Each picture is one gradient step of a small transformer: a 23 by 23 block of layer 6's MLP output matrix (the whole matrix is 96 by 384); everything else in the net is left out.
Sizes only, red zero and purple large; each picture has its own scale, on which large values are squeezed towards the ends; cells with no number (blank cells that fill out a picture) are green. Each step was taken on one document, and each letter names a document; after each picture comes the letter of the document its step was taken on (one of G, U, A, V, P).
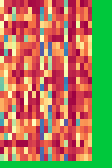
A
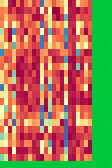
A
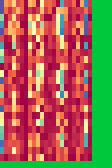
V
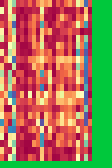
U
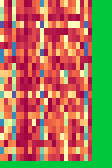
U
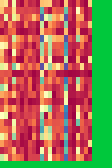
A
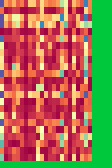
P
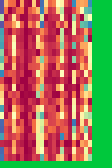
P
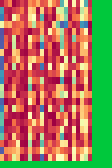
V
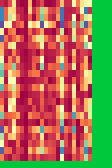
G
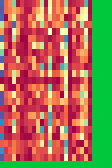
V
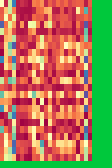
U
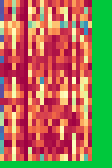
V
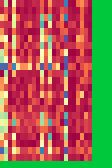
A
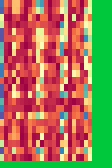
P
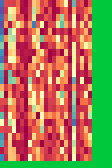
V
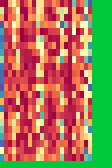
P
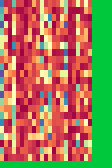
A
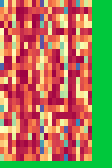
A
